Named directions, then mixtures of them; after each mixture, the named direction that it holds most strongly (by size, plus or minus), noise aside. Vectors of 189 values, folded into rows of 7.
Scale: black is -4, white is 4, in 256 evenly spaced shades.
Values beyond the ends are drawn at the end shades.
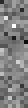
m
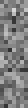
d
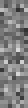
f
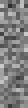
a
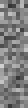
a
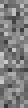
d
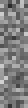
a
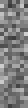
a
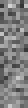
a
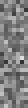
d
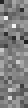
m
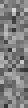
d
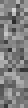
d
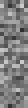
a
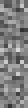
f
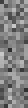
d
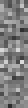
f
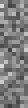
a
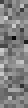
m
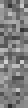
a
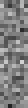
a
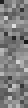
m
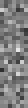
f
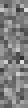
f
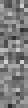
f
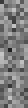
d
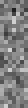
d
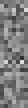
d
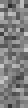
a
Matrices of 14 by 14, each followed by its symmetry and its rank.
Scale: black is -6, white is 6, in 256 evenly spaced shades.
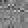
neither, rank three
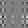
neither, rank one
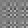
symmetric, rank one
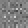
neither, rank three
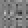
neither, rank two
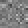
neither, rank three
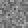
symmetric, full rank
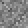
symmetric, full rank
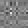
neither, rank two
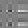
neither, rank one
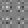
symmetric, rank one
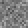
symmetric, full rank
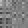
neither, rank two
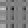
neither, rank one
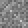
symmetric, full rank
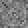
symmetric, full rank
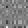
neither, rank two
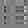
neither, rank one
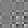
symmetric, rank one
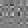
neither, rank two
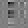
neither, rank one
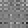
neither, rank two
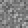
symmetric, full rank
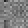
neither, rank three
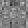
neither, rank three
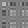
symmetric, rank one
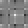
symmetric, rank one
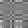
neither, rank one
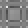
symmetric, rank one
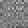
neither, rank three
